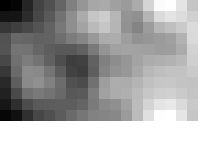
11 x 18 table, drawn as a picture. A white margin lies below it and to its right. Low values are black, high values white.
The field climbs toward the right. The bottom right is the ninth with the highest average. There are no lone odd cells. The ninth with the lowest average is the top left.
